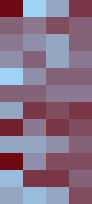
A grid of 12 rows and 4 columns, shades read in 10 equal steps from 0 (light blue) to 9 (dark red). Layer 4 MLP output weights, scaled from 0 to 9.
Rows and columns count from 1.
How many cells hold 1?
2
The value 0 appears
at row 1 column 2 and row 5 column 1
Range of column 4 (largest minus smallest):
3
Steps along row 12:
down up up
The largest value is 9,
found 2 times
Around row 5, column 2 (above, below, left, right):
5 5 0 5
